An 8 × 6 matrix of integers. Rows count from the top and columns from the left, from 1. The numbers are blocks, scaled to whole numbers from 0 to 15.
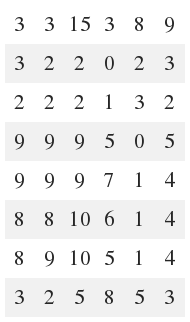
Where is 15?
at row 1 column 3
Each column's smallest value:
2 2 2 0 0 2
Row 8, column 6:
3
